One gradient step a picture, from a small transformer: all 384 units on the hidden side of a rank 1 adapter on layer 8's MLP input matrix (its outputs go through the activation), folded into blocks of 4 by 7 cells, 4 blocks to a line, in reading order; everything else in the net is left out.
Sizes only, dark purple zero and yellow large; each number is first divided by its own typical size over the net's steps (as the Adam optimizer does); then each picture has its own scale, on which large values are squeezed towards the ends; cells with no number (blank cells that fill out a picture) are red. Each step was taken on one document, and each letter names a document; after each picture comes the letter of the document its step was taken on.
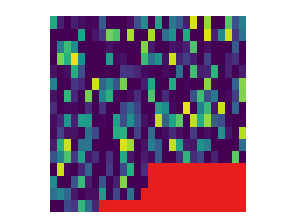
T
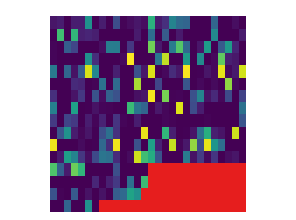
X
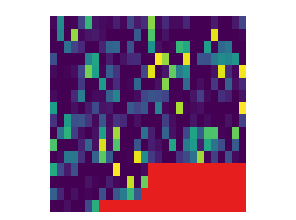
X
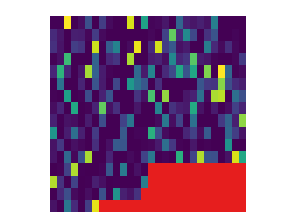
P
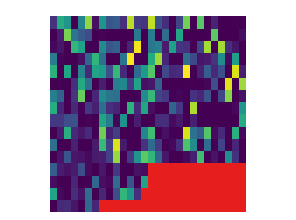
X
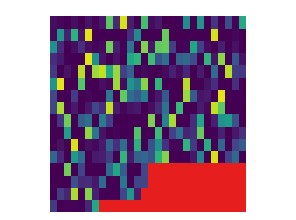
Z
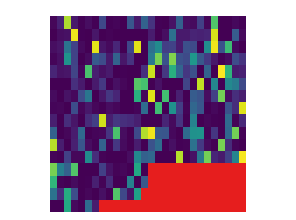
P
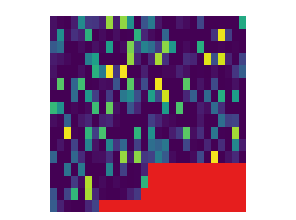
Z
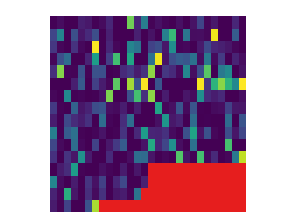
P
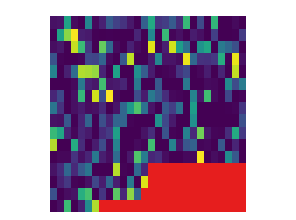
X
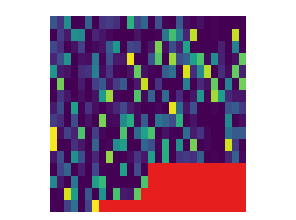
P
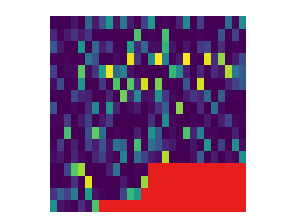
Z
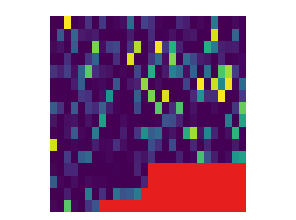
P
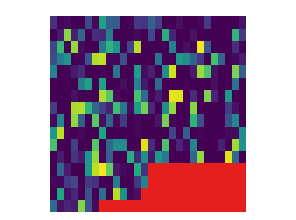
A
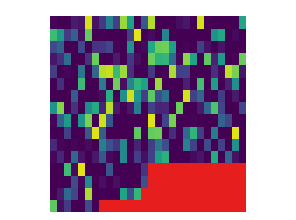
Z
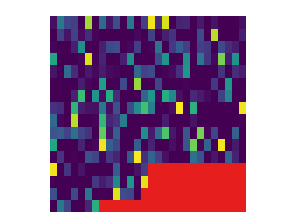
X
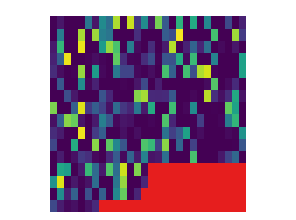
A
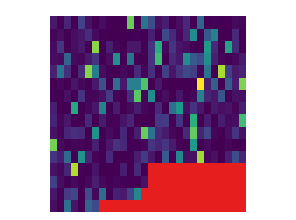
P
